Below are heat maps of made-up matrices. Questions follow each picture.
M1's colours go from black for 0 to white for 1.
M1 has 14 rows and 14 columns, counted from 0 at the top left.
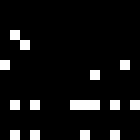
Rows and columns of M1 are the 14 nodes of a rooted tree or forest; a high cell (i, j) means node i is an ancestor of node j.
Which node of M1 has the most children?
13
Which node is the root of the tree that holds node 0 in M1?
6
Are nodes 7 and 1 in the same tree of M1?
yes
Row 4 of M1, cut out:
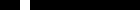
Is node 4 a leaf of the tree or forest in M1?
no
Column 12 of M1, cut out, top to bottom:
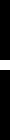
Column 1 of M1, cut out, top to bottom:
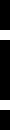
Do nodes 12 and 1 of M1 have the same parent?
no
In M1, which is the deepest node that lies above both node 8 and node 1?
13
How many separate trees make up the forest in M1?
4
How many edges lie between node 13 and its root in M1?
1
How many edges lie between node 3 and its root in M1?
2
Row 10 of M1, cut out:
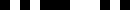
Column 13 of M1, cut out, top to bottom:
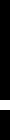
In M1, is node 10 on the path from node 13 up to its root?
yes
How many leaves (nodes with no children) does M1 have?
8
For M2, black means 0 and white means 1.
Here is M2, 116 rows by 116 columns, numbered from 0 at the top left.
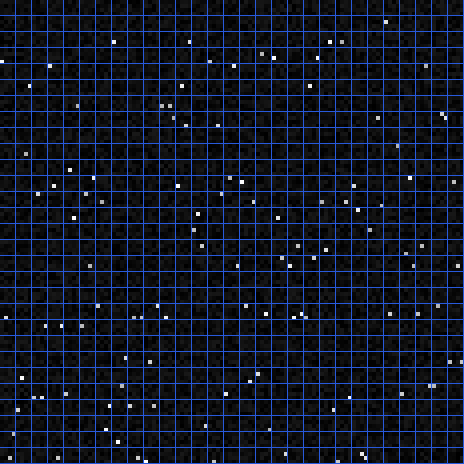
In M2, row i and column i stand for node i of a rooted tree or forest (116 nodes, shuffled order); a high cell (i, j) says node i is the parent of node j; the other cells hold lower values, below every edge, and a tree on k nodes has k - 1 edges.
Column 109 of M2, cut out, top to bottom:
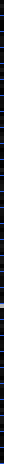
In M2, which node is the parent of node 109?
76
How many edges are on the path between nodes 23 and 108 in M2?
18
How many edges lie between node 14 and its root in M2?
5
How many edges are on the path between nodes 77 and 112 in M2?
5
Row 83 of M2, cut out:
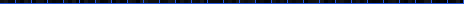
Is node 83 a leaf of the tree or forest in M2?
yes
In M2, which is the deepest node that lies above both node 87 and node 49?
115
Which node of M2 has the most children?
79
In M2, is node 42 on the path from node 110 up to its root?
no
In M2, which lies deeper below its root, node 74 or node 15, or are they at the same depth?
node 74
